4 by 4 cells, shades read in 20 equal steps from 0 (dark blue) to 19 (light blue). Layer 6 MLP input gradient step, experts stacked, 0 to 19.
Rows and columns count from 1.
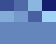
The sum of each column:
42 43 45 41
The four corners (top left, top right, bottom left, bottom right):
5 0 11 11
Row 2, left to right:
15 13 7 19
